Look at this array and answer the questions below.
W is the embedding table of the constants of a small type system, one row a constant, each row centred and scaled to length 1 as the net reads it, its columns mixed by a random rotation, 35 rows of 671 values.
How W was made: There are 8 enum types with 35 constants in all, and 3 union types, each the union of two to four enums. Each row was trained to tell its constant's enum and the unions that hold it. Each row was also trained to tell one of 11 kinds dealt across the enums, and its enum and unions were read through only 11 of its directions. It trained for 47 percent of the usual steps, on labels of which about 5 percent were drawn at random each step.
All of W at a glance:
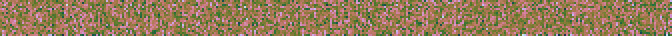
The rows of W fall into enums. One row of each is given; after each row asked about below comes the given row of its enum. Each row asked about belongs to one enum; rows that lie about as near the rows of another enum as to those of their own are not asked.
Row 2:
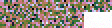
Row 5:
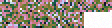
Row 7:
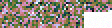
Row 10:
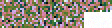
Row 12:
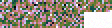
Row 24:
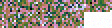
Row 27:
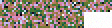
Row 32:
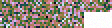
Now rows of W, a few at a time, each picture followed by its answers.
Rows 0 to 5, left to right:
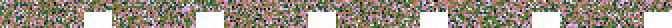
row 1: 24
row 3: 10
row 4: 10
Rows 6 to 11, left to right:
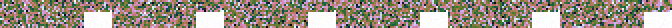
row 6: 27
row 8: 32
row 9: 10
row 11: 2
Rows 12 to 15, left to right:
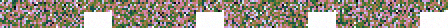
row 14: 27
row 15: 12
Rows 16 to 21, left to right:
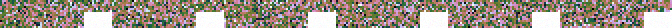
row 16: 24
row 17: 12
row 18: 2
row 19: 24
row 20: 27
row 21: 2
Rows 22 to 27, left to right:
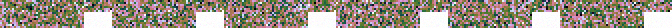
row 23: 27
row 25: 5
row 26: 24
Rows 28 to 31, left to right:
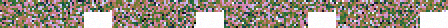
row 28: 7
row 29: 2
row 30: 10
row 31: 5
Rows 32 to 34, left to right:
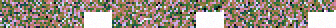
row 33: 7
